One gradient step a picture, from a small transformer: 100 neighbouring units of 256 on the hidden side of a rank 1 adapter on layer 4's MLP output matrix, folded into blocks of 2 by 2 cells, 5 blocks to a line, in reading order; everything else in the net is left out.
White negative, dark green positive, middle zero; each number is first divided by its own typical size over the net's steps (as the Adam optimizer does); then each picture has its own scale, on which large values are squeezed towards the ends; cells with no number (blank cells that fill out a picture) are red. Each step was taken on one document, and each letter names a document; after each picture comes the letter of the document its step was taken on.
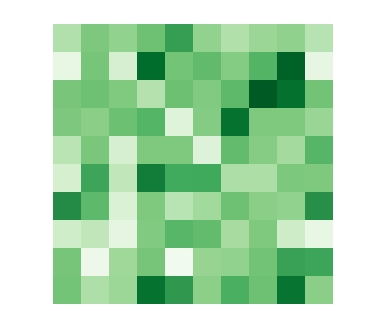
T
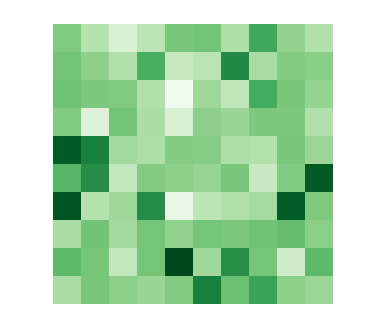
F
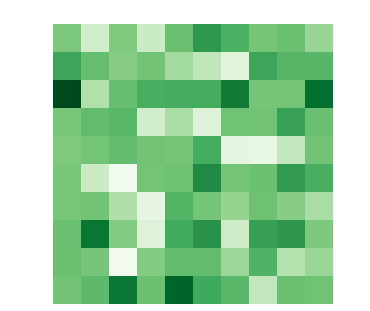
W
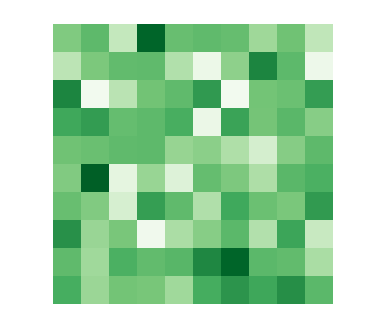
W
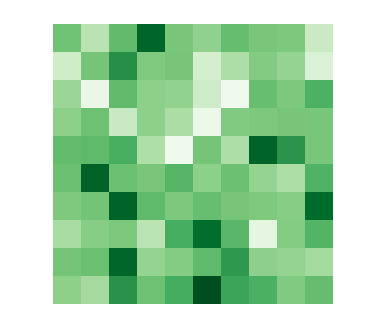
W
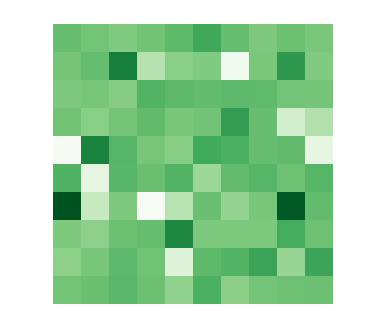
F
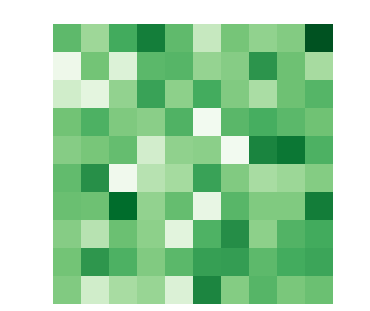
W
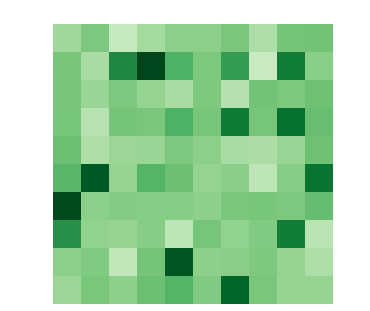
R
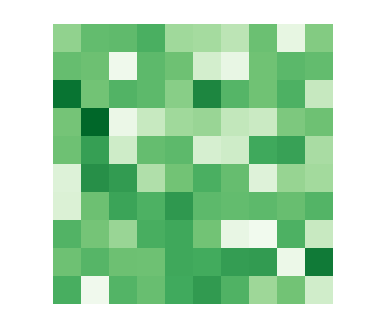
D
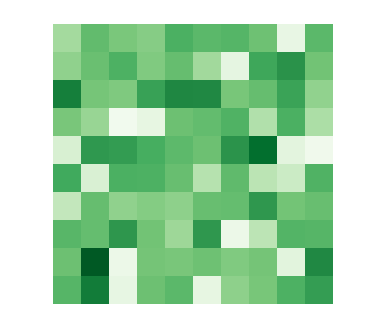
D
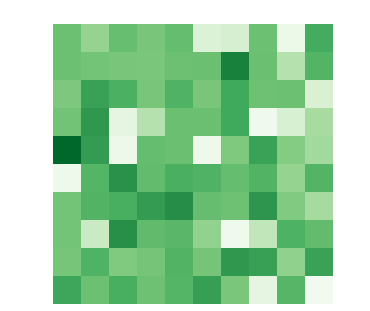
D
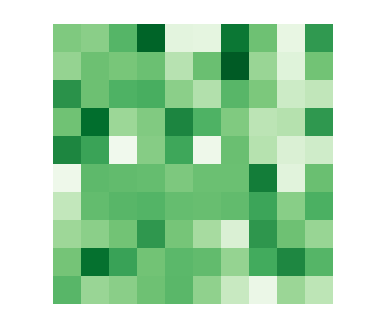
D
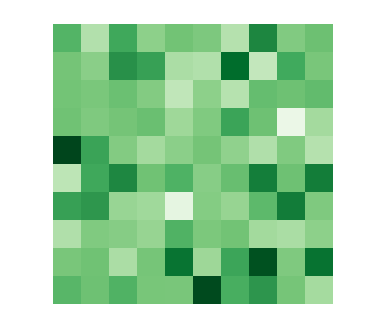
F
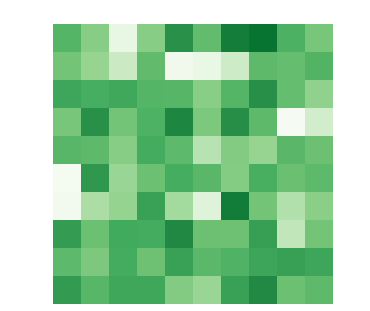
F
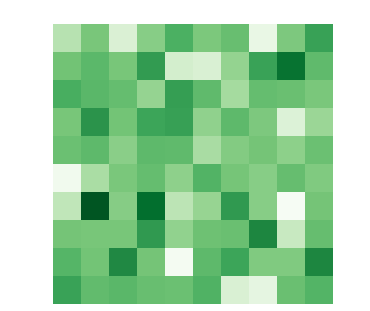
F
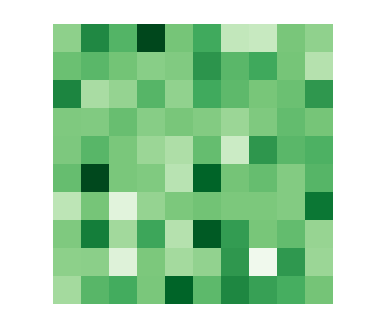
W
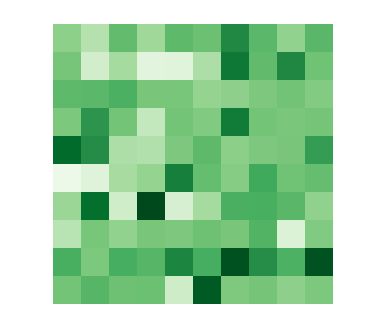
F
